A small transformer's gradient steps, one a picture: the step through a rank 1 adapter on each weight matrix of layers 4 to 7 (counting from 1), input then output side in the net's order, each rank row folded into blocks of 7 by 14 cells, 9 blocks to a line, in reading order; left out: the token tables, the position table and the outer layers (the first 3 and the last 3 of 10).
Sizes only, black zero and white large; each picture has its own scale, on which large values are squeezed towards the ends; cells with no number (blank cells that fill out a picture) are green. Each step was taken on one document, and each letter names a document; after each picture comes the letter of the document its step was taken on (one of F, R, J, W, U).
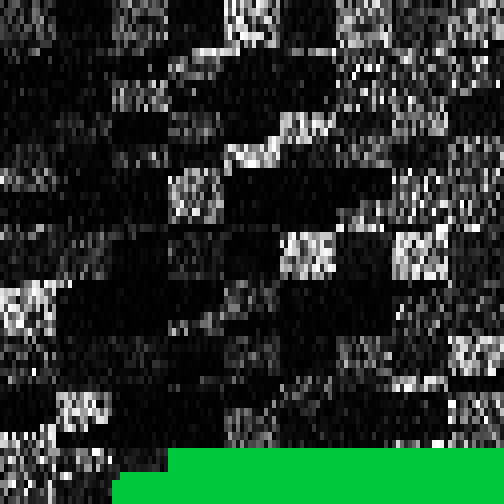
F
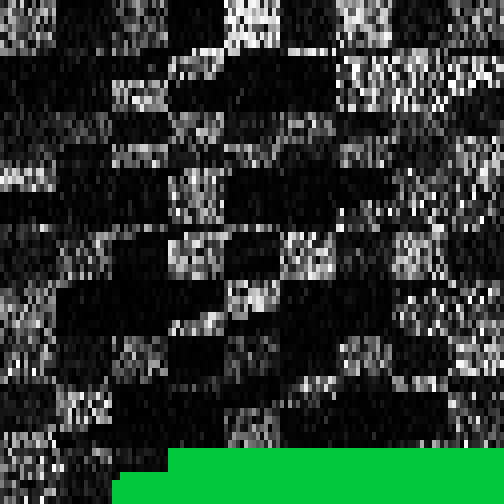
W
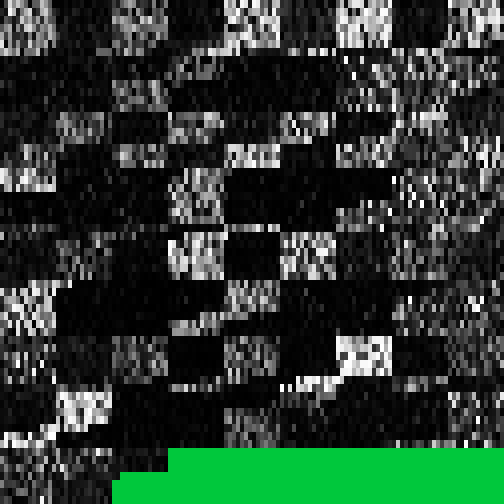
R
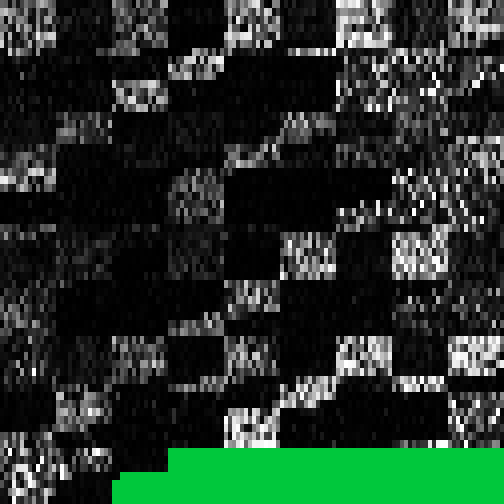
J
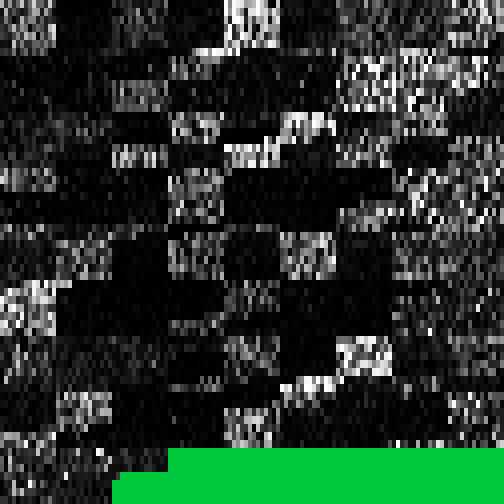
F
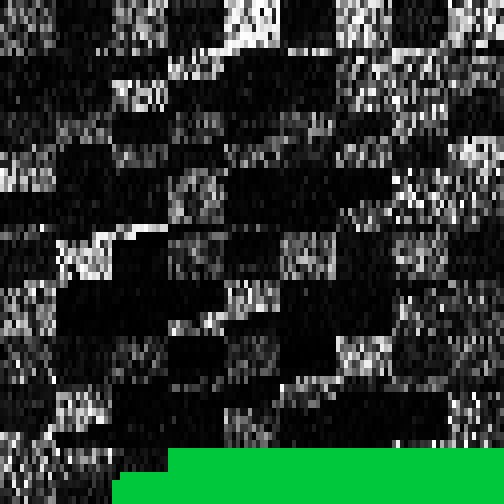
W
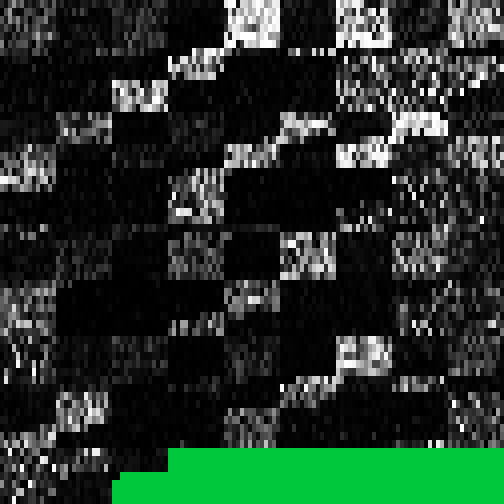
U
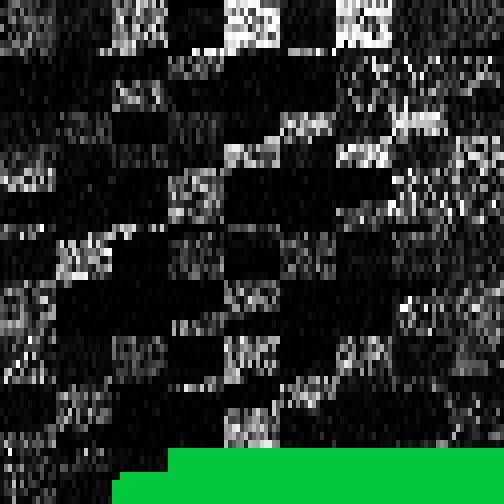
J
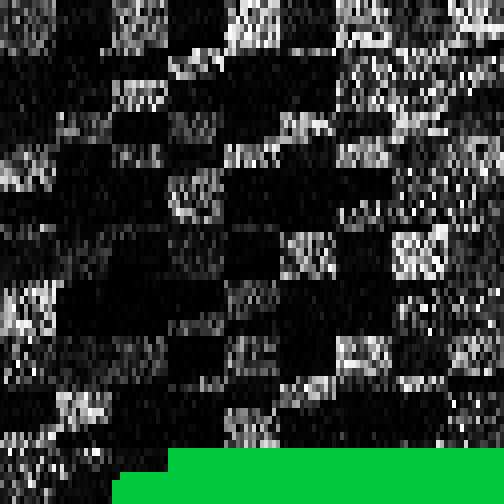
J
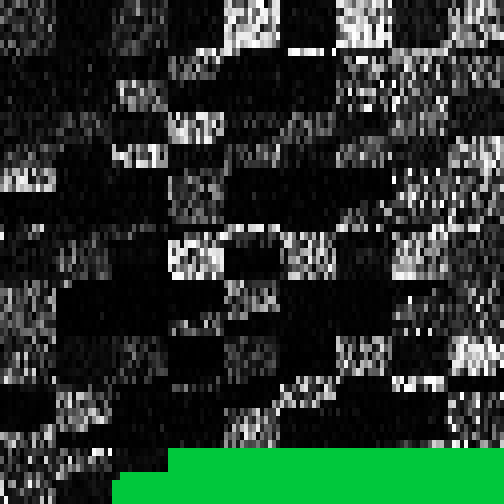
R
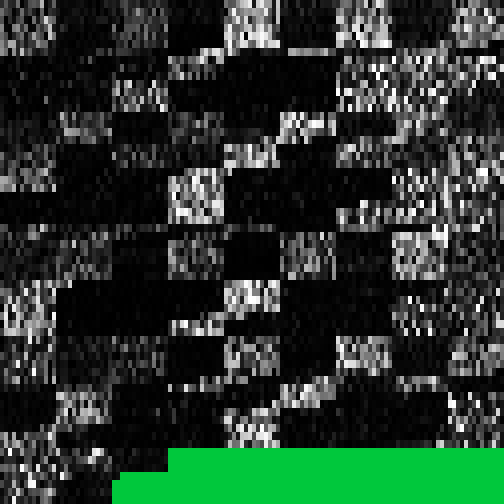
U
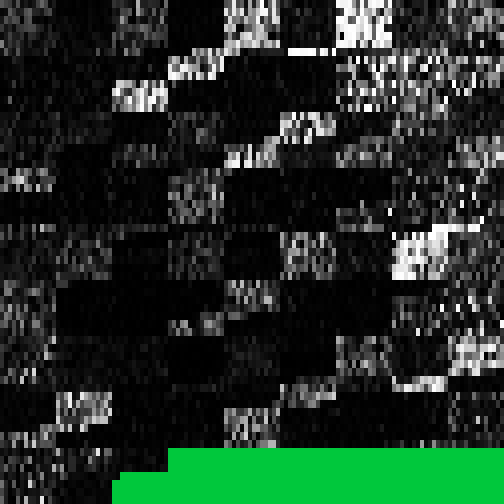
R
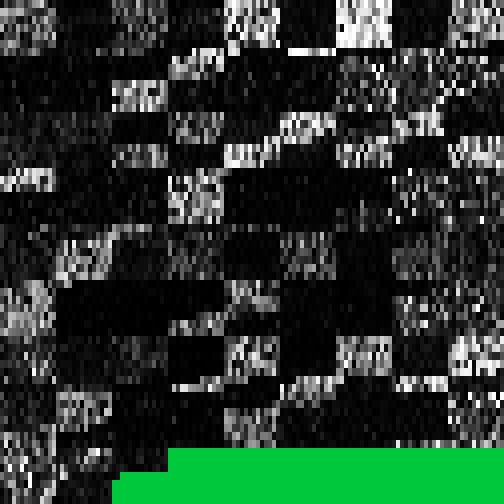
W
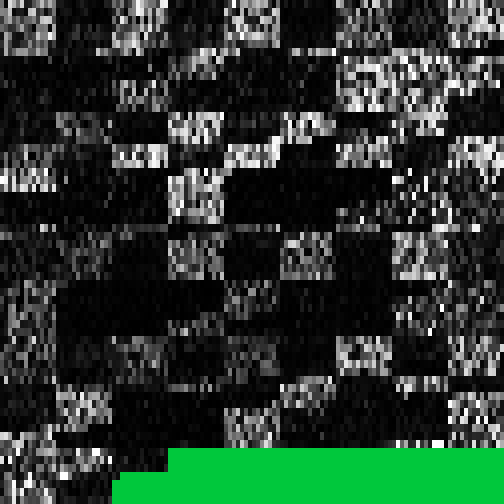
F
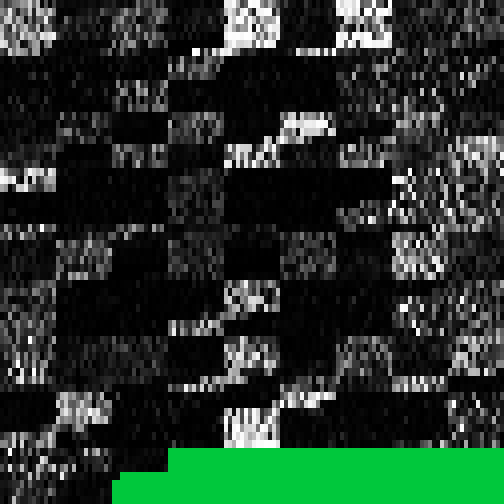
J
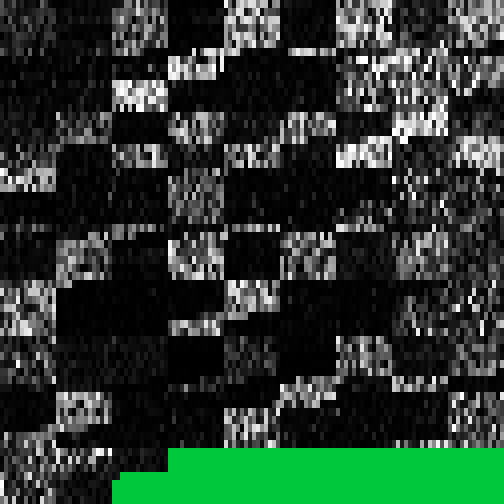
R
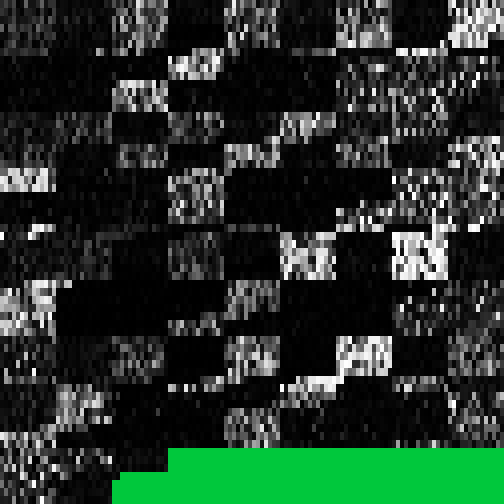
U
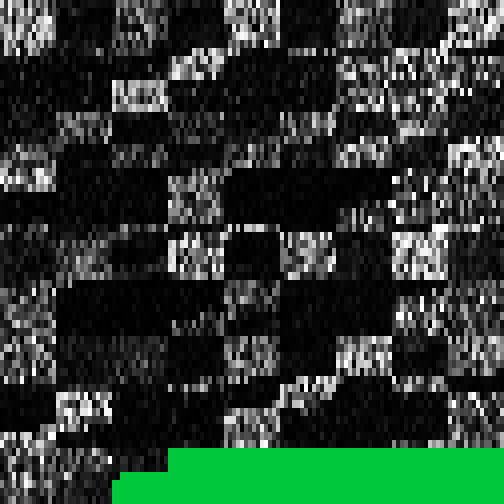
F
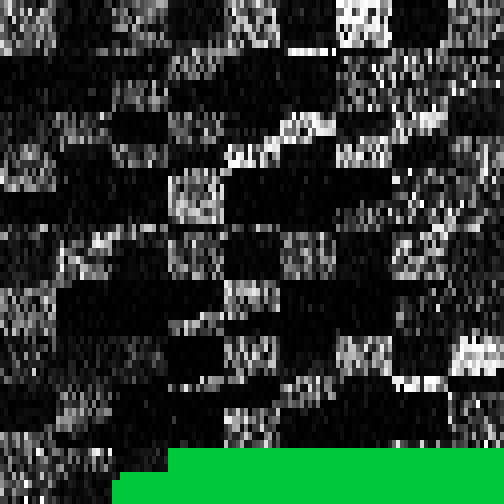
W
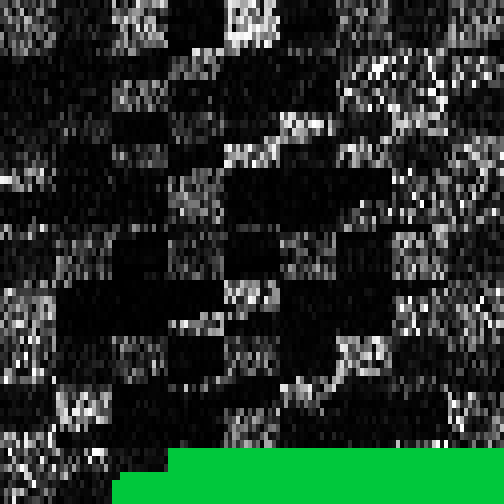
U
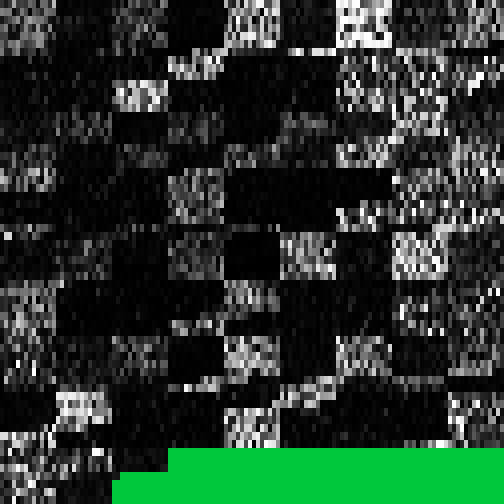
J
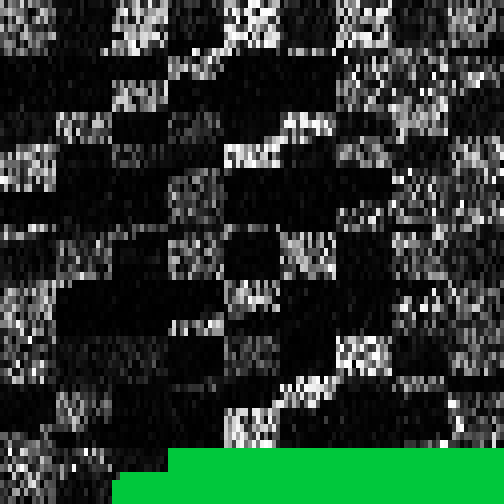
J
